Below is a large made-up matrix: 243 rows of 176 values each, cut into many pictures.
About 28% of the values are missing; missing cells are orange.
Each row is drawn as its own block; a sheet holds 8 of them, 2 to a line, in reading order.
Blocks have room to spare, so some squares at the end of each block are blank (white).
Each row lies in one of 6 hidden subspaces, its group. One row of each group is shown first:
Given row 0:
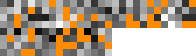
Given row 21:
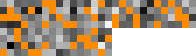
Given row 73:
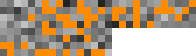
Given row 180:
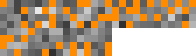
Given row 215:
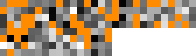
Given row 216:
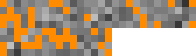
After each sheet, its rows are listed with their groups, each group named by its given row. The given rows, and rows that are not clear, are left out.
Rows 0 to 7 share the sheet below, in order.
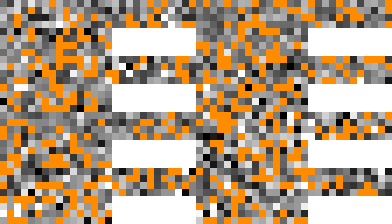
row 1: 0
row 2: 215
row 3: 0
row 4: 215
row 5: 21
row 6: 216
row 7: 216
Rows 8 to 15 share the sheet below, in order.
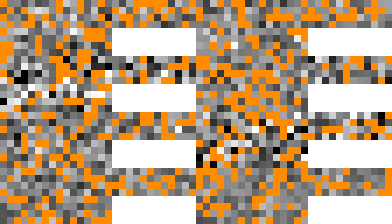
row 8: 180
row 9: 73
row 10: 215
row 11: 216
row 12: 0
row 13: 216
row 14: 180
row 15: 21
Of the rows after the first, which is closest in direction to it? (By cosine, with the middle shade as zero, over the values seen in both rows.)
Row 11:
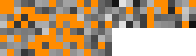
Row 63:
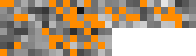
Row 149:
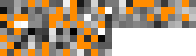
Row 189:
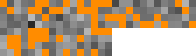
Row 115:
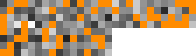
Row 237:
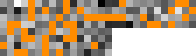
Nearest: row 189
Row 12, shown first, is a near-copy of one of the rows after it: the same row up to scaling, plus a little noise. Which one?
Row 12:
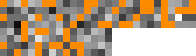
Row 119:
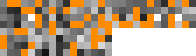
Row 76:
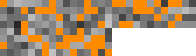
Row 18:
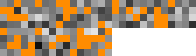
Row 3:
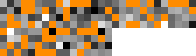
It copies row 76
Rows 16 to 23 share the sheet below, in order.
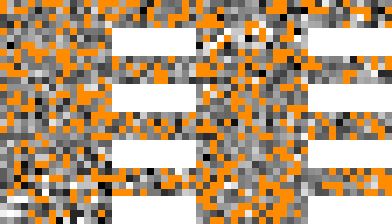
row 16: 21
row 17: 215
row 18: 0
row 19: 0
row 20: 73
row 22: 180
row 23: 0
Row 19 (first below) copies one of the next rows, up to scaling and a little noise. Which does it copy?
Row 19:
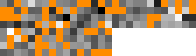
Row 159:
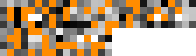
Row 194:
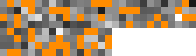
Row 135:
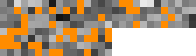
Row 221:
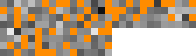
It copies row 221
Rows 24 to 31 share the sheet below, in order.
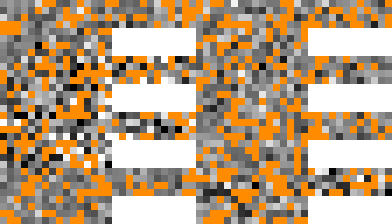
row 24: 73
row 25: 216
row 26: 180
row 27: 21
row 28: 73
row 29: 180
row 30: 73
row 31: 216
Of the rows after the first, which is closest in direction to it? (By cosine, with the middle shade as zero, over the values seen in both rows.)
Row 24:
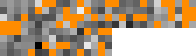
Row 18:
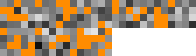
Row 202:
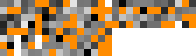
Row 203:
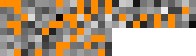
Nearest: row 18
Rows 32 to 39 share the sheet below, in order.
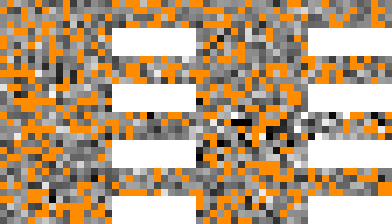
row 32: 73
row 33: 215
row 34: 0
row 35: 215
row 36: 0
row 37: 180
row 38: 0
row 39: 215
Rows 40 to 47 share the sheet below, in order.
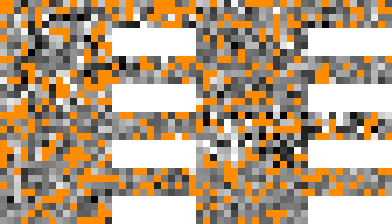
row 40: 0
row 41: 73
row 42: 215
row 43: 215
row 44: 216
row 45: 73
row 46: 0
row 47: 216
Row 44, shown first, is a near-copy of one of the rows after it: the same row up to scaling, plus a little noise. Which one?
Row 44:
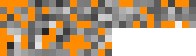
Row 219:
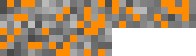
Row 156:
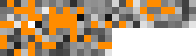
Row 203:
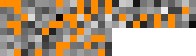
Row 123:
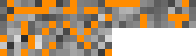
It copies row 123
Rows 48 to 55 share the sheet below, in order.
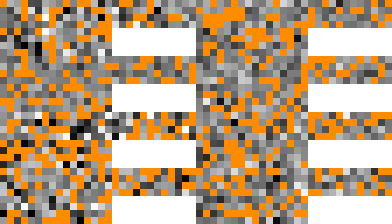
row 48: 21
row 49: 73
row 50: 73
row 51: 21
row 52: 180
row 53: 180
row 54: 215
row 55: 180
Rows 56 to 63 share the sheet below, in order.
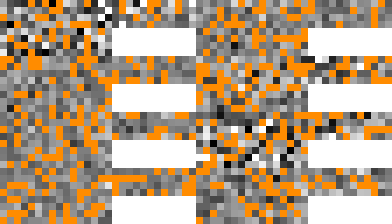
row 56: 73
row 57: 73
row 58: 216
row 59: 216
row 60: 180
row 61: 215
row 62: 216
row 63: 180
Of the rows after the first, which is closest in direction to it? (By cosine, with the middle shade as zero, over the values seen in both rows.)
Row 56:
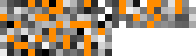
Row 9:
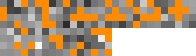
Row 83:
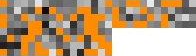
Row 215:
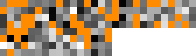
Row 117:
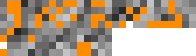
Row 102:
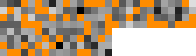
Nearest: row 102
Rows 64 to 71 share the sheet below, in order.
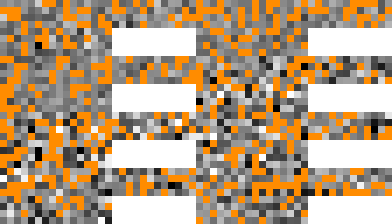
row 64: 73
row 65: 216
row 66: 21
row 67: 215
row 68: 216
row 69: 0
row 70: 21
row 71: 73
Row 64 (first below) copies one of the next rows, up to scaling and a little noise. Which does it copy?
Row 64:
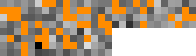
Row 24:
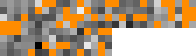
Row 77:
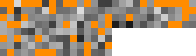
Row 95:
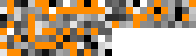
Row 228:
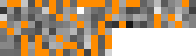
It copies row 24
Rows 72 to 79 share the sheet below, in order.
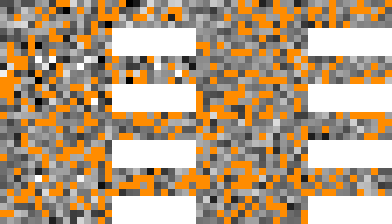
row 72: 21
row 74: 73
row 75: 73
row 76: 0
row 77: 73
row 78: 180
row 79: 0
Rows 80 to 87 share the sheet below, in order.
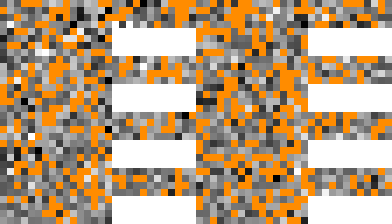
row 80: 73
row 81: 180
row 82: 21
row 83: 180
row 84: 216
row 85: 180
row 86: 0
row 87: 73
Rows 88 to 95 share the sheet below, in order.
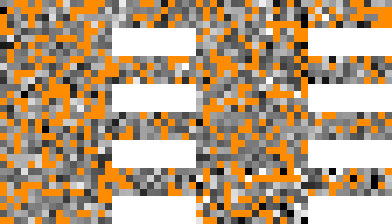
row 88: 215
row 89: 180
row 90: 215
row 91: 73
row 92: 21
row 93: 215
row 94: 0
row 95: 73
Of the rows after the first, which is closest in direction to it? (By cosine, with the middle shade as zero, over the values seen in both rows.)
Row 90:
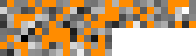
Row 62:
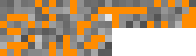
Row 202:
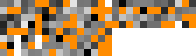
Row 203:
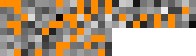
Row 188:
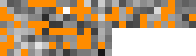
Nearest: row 202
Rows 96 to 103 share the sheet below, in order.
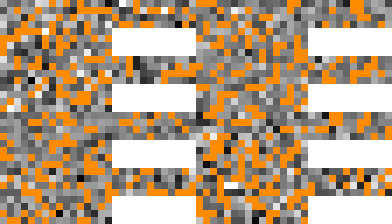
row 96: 216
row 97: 180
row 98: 216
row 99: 21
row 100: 0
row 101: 216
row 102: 73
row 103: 0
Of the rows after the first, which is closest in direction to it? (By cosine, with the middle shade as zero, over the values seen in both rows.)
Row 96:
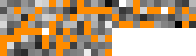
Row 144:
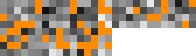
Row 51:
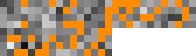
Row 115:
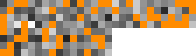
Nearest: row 51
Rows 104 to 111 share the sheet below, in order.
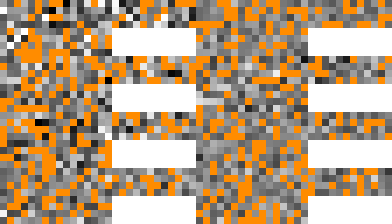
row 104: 215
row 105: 216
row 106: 21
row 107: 180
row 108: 180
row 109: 215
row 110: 215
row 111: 73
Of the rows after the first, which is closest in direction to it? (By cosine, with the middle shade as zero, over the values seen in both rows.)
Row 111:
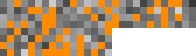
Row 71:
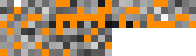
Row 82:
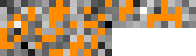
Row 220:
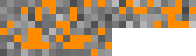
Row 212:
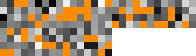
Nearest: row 71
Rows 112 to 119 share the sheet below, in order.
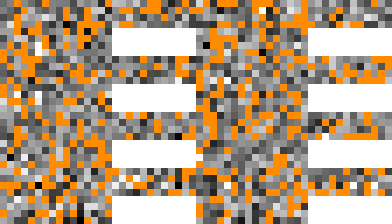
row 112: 73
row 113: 21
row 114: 216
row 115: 216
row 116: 21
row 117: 215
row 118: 215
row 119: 0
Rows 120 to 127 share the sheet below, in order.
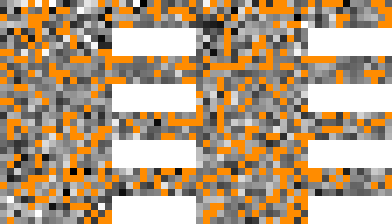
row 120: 73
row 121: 21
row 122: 0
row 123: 216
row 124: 21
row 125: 180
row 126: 73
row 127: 180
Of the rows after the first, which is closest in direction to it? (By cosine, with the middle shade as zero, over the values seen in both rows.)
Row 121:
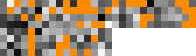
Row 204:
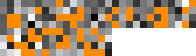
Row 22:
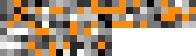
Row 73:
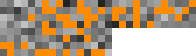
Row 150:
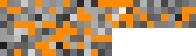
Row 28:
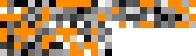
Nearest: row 28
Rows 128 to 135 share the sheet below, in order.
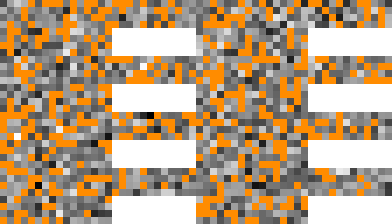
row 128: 21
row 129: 180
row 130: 21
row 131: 215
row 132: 0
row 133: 0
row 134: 0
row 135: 0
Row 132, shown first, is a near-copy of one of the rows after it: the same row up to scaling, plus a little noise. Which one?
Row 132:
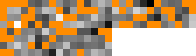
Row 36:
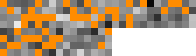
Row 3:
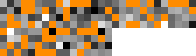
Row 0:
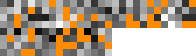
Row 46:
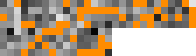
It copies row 36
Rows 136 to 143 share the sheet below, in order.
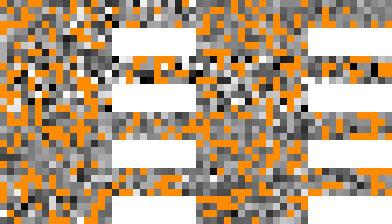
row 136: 73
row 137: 215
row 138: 216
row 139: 73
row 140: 180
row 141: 180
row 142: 215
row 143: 73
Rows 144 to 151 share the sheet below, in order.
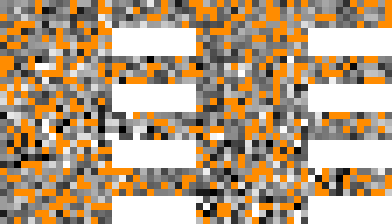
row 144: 180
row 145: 21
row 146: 180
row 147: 21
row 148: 21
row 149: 215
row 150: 215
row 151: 21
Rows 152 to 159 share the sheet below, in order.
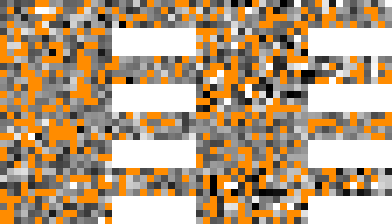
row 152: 180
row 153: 73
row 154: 73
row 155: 215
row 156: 216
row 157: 180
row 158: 21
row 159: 0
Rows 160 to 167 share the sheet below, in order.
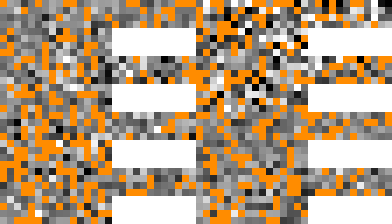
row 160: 0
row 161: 73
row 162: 180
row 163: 215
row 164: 0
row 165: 180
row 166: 73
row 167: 73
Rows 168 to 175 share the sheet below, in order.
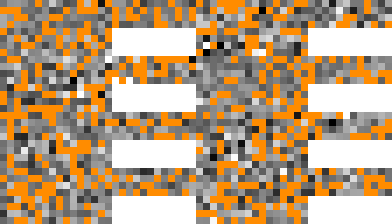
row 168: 73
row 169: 21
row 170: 73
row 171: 215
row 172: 215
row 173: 0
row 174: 0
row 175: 21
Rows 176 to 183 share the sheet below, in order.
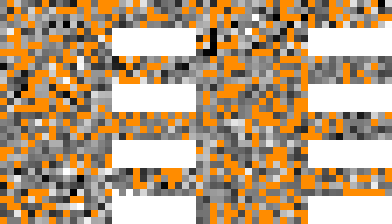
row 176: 73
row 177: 216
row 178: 215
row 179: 0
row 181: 180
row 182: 73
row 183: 73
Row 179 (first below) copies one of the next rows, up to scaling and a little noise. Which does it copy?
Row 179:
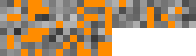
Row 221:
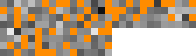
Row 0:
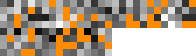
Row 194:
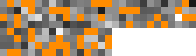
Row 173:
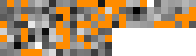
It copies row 0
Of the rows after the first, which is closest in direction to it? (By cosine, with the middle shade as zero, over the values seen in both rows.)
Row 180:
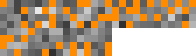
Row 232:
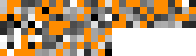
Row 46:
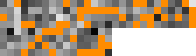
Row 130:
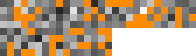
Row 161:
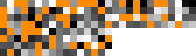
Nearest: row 46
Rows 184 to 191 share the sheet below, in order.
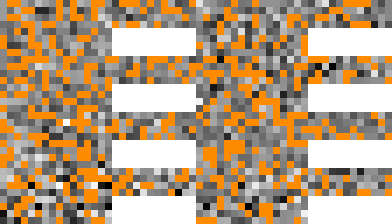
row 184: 180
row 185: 216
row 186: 180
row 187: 215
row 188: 21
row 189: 216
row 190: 216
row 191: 0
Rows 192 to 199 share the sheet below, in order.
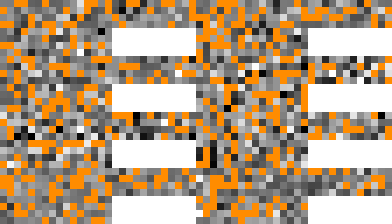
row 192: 215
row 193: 215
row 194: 0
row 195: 0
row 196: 216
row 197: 216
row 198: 21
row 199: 215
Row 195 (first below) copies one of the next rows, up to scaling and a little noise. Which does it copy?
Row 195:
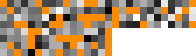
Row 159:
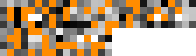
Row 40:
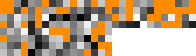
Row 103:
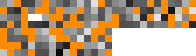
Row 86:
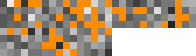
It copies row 40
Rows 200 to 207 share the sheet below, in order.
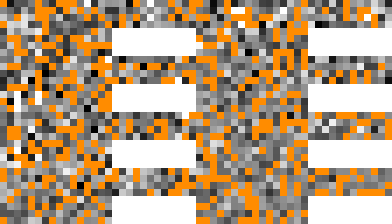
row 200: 21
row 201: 180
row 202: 216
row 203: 216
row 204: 216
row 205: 215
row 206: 180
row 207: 216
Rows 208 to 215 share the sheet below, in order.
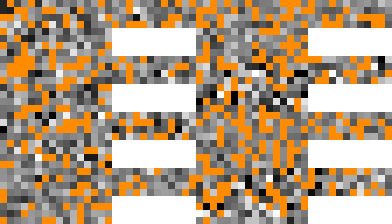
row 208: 216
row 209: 0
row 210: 0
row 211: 216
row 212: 73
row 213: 21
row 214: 180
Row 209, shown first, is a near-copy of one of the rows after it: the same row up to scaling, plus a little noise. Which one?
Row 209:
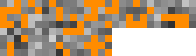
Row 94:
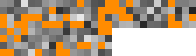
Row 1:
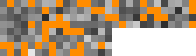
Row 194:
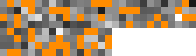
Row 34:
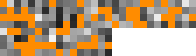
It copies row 34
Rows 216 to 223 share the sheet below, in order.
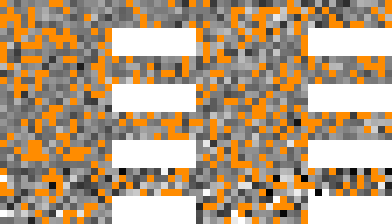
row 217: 180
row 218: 73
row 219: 216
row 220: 216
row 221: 0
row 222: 215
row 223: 73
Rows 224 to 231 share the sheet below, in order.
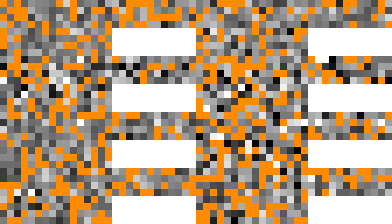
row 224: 180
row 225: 0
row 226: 215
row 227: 216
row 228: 73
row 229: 215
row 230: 216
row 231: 21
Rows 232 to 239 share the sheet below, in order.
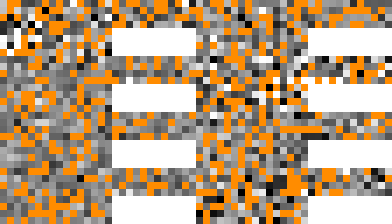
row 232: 216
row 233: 21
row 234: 73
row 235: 73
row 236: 180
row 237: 73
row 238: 73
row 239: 180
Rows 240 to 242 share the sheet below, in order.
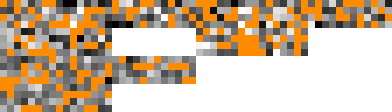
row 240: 73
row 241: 180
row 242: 21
